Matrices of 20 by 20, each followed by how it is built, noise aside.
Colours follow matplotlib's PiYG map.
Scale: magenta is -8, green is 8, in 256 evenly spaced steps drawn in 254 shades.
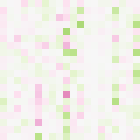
uneven columns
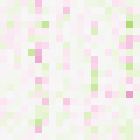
uneven columns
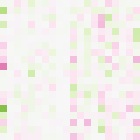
uneven columns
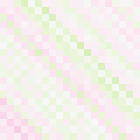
Toeplitz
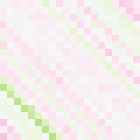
Toeplitz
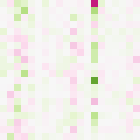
uneven columns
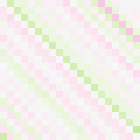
Toeplitz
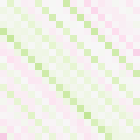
Toeplitz
